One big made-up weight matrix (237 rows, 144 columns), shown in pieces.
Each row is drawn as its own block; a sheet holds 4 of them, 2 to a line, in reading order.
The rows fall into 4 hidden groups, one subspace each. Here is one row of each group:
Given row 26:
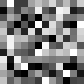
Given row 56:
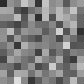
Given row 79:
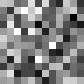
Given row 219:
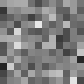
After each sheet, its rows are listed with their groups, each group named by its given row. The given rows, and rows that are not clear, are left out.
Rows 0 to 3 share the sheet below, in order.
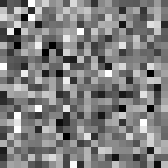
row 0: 219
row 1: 26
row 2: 219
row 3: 219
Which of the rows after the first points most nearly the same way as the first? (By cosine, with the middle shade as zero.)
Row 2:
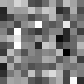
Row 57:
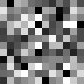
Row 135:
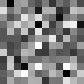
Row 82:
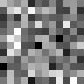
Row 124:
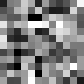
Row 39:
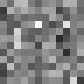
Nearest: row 39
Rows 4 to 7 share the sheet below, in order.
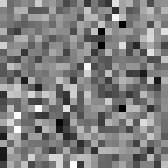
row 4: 56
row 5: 219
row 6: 219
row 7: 219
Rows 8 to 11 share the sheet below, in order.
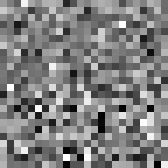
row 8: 56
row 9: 219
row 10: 26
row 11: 219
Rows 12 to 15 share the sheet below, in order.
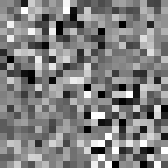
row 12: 79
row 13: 219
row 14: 79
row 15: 56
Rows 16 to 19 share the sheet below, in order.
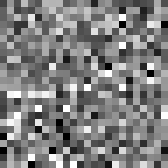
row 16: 56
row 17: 26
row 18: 219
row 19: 56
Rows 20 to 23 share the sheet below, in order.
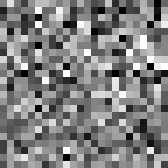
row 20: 26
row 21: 219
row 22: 26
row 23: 219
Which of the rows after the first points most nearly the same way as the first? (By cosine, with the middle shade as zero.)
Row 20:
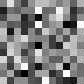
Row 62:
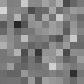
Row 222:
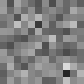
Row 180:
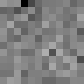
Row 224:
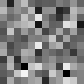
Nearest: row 180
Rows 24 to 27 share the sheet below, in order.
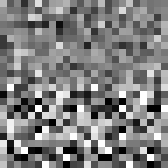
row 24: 79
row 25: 26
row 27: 26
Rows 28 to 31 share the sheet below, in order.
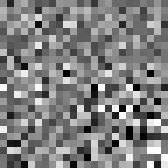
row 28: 26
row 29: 26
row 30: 56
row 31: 26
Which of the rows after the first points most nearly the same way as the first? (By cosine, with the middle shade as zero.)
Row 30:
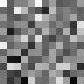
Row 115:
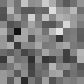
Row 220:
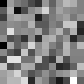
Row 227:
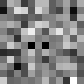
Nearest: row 115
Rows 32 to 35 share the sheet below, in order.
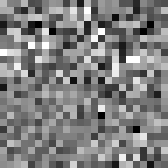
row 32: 79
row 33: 56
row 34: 56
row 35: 79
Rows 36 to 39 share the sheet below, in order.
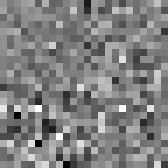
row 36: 79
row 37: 56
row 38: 79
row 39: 219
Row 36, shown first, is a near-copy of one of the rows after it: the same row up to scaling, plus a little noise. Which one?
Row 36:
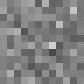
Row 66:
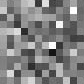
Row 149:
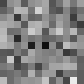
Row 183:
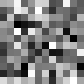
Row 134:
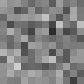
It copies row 66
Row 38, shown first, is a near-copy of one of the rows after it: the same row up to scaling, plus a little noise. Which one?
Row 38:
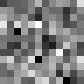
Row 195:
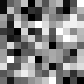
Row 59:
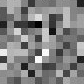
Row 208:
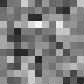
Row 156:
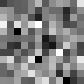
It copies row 156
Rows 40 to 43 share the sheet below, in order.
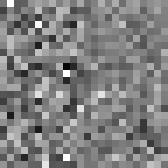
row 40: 26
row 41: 219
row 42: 26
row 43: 219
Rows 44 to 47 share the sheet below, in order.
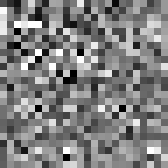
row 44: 79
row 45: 79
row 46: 26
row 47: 26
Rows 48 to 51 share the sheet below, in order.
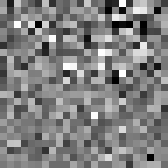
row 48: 26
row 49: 79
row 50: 56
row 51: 26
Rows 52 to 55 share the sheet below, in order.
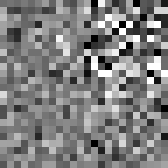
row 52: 219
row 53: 26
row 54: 56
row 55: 79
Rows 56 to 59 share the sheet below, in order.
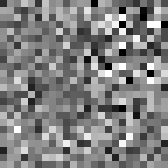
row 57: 26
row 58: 219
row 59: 79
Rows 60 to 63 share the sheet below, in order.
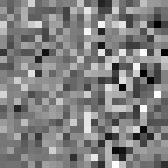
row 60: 79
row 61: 79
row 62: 56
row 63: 79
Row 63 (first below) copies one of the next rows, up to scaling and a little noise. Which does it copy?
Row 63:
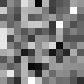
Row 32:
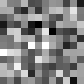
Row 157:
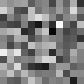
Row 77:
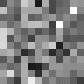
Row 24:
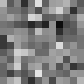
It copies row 77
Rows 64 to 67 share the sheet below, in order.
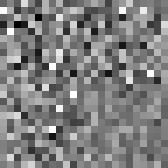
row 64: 56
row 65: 26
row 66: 79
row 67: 26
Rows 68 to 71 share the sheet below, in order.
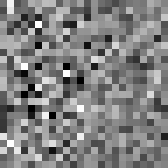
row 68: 26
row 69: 56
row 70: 79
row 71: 79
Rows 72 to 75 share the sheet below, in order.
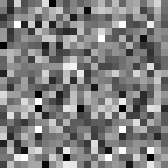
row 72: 26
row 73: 219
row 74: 26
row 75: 26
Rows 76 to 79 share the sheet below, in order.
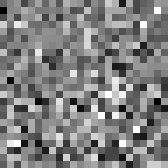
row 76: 56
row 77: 79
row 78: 56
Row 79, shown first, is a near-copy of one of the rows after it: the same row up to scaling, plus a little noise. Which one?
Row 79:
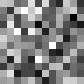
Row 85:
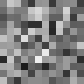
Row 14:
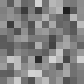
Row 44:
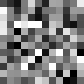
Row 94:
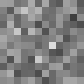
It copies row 94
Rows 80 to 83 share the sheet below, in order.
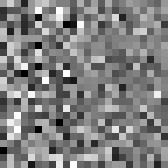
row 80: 26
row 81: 56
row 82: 219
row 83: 79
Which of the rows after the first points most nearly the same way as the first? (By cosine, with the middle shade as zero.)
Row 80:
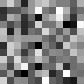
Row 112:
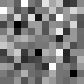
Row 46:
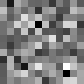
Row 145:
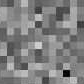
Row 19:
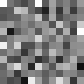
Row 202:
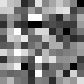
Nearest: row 19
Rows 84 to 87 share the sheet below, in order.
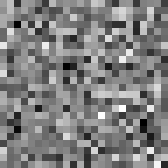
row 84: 26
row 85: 79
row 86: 219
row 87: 219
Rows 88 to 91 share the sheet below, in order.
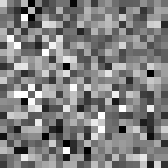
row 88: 219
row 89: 26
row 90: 219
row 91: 219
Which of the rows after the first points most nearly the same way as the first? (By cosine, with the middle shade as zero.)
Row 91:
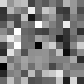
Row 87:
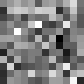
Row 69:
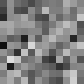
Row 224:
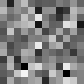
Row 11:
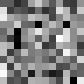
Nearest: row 87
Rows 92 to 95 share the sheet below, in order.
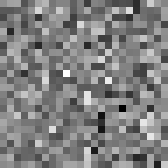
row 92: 26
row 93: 56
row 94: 79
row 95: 219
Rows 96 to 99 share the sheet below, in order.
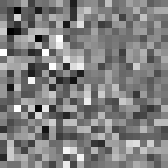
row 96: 219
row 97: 56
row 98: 26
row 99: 56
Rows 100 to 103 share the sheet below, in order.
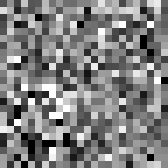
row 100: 56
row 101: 219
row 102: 56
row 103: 26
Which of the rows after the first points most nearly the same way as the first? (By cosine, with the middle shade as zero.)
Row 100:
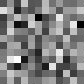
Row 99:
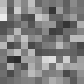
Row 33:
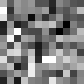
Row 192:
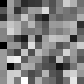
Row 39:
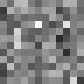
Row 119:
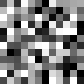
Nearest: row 192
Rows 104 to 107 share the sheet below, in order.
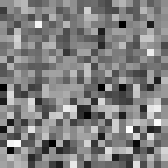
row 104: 219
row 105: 219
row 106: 56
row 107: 79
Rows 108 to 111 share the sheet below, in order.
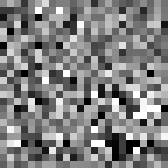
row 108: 26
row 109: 26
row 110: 56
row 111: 56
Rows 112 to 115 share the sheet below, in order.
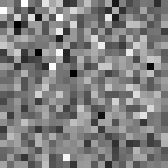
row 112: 56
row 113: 219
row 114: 26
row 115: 56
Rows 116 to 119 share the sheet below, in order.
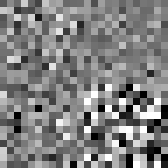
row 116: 56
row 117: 26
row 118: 219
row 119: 26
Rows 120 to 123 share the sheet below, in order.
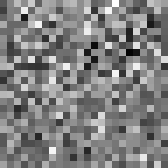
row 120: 219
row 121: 79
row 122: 56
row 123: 219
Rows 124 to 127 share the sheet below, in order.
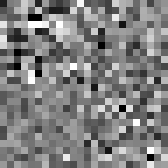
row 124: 79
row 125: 219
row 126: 26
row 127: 26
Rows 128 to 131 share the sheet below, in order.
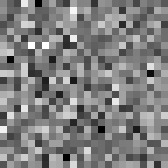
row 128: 79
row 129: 26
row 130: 26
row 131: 219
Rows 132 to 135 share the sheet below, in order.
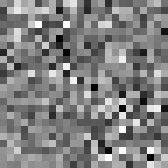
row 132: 219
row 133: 56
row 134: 79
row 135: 26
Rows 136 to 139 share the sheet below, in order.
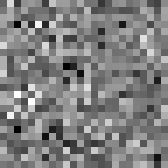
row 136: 26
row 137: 219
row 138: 219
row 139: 56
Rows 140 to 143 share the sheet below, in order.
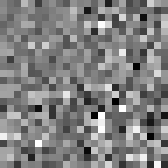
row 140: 79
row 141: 56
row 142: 79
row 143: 219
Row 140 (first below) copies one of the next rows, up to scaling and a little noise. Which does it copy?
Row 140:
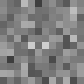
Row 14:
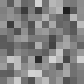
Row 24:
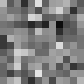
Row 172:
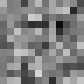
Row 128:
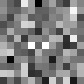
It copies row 128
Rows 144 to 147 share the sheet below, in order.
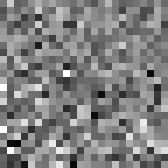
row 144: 26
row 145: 26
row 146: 56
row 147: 219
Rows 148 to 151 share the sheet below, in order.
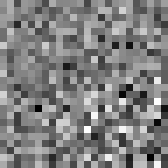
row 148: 26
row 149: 79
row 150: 219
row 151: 26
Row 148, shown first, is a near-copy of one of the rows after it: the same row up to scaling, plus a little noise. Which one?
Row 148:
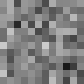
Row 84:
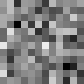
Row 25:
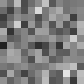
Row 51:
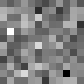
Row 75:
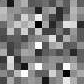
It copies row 84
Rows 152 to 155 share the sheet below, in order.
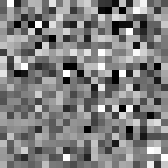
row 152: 26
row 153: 79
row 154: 26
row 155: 26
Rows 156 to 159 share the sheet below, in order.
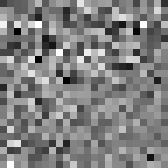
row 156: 79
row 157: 79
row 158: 56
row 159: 26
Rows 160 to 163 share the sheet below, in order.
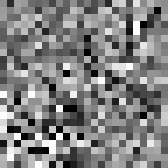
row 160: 26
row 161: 79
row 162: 79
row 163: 56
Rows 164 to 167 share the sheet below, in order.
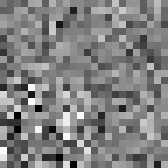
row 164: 79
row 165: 219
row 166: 219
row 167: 219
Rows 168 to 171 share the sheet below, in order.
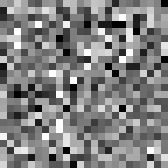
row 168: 219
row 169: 79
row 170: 219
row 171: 26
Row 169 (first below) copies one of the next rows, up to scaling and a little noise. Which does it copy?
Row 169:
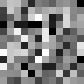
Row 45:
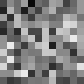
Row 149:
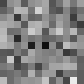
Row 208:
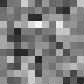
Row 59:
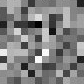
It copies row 59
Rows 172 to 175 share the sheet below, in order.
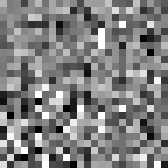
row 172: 79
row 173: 219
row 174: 26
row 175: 219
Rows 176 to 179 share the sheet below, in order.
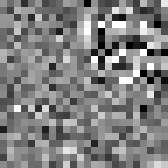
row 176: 56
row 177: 79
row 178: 26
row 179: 79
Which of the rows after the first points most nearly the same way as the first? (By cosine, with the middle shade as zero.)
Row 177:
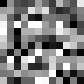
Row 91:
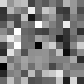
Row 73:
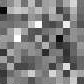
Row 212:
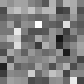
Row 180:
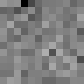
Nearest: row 180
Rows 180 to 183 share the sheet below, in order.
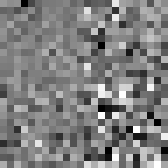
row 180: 219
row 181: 219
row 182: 56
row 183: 79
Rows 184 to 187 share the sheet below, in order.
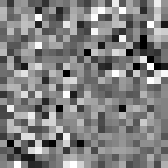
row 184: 26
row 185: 219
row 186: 79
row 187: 219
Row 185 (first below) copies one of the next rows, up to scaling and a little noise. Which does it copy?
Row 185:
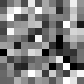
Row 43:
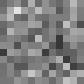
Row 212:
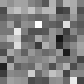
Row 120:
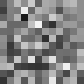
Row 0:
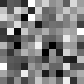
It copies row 43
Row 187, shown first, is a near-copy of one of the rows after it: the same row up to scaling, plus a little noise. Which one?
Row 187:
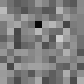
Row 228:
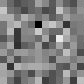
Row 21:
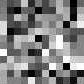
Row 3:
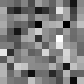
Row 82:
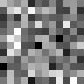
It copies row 228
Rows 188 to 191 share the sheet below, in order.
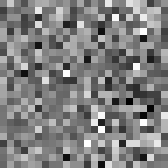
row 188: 26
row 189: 56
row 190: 26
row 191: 56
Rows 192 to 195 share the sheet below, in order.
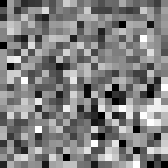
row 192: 56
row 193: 219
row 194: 26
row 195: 79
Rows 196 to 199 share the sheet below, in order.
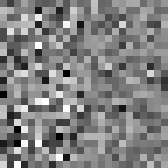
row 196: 26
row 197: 26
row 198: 56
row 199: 79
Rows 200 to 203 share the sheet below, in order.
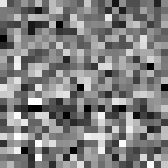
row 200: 79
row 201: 219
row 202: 79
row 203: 79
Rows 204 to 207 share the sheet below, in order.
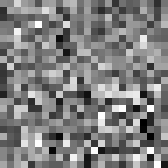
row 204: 219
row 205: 219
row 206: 56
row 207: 219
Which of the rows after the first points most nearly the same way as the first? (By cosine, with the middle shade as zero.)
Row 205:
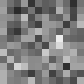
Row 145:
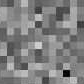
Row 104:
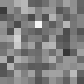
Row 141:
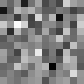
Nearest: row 141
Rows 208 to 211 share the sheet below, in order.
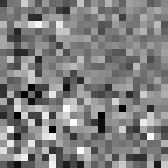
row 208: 79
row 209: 56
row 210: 79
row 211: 219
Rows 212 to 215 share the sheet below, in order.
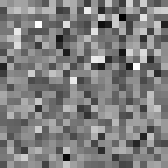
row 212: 219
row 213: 56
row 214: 26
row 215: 79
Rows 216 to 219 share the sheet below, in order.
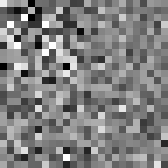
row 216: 219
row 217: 56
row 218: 26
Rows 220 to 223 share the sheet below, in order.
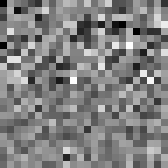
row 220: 56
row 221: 79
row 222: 26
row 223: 26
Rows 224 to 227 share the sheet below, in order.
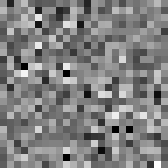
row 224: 26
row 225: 56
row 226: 26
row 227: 79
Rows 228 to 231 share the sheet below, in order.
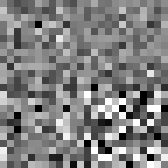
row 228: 219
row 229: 26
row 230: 219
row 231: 26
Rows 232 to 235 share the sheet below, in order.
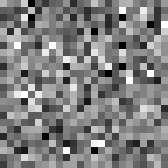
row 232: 219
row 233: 26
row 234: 219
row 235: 56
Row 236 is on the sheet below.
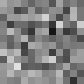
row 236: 79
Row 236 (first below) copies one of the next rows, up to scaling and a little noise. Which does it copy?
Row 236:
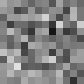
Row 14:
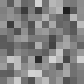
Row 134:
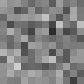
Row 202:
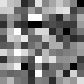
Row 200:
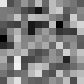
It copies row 134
